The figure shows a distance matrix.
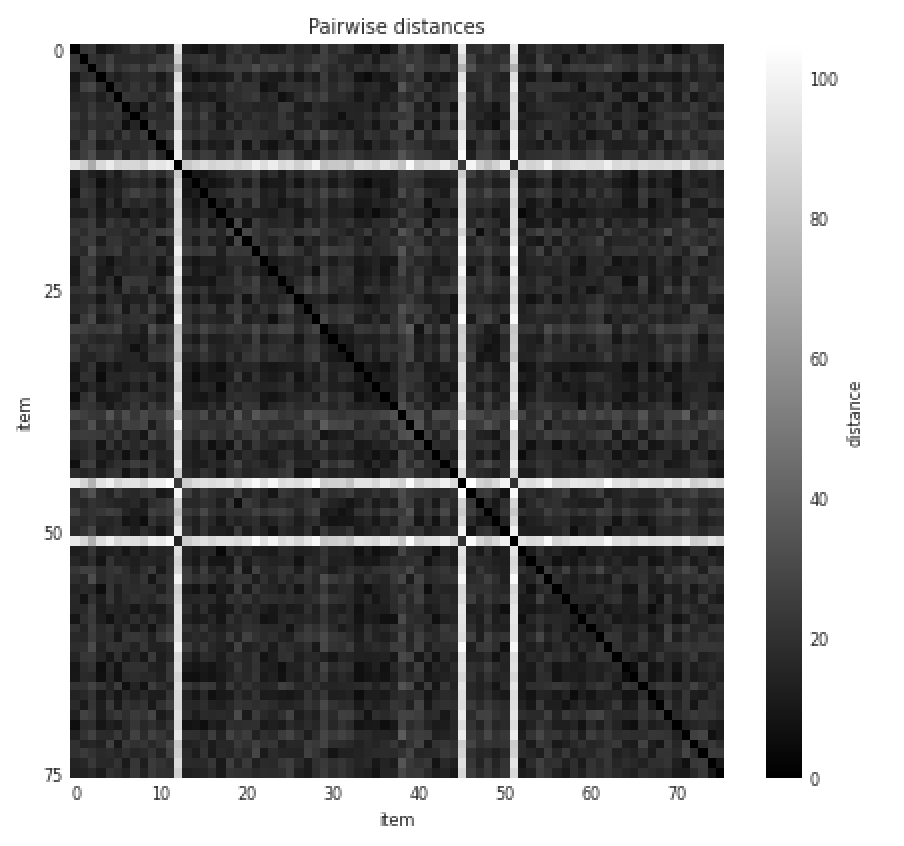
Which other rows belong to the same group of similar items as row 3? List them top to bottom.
0, 1, 2, 4, 5, 6, 7, 8, 9, 10, 11, 13, 14, 15, 16, 17, 18, 19, 20, 21, 22, 23, 24, 25, 26, 27, 28, 29, 30, 31, 32, 33, 34, 35, 36, 37, 38, 39, 40, 41, 42, 43, 44, 46, 47, 48, 49, 50, 52, 53, 54, 55, 56, 57, 58, 59, 60, 61, 62, 63, 64, 65, 66, 67, 68, 69, 70, 71, 72, 73, 74, 75
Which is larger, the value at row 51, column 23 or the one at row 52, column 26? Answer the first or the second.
the first
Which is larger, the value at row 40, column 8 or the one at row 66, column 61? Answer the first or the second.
the second
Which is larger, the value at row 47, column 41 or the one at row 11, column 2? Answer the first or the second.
the second
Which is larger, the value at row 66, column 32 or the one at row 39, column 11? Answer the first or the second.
the second
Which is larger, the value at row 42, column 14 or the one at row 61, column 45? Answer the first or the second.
the second
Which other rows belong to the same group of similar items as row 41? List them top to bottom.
0, 1, 2, 3, 4, 5, 6, 7, 8, 9, 10, 11, 13, 14, 15, 16, 17, 18, 19, 20, 21, 22, 23, 24, 25, 26, 27, 28, 29, 30, 31, 32, 33, 34, 35, 36, 37, 38, 39, 40, 42, 43, 44, 46, 47, 48, 49, 50, 52, 53, 54, 55, 56, 57, 58, 59, 60, 61, 62, 63, 64, 65, 66, 67, 68, 69, 70, 71, 72, 73, 74, 75
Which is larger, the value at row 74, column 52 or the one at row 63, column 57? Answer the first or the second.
the second
